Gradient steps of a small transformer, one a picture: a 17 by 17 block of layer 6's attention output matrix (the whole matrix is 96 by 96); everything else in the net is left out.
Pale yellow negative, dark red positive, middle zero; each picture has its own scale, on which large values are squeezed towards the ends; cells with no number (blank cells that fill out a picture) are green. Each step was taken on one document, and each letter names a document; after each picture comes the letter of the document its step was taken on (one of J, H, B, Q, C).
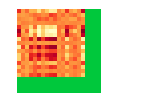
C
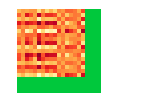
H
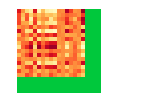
C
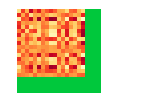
C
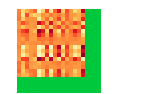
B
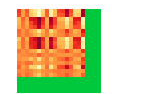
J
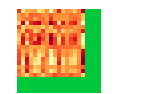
B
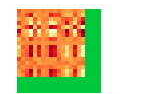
C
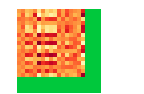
H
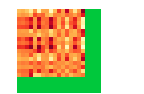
J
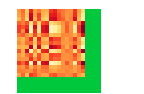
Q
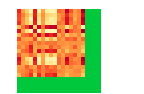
C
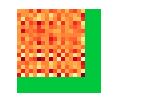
B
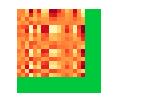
Q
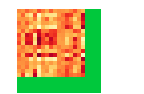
H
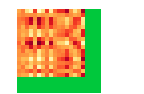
J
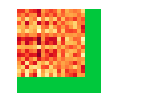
H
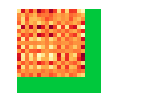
B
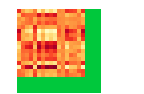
C
